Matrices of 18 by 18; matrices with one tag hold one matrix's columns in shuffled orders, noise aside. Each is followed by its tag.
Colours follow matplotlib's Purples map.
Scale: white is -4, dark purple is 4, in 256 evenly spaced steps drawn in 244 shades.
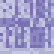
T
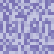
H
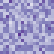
H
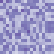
H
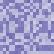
H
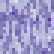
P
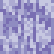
P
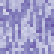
P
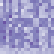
T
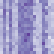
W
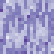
P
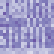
T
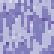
P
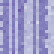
W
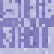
T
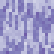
P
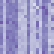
W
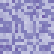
H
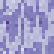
P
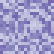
H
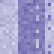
W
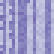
W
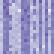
W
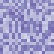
H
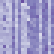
W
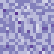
H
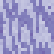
P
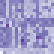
T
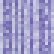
W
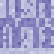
T
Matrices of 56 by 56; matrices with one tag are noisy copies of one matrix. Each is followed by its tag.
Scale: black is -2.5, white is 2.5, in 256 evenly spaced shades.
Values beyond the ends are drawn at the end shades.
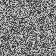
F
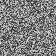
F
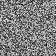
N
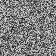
F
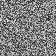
N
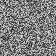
F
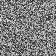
N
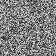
F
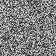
F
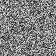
F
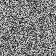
F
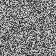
F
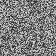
F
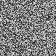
N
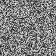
F
